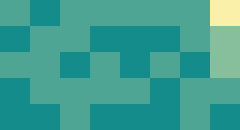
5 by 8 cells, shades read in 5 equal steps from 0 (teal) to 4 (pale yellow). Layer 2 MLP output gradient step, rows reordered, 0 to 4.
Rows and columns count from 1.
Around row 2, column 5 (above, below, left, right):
1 0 0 0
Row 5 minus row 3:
-1 -1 1 -1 0 -1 1 -2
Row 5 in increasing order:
0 0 0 0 0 0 1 1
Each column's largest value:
1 1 1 1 1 1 1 4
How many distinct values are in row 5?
2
